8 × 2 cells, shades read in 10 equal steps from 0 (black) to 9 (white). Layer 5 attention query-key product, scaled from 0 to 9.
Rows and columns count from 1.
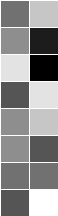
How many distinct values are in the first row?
2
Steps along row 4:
up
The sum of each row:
11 6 8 11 12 8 8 12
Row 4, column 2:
8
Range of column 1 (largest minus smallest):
5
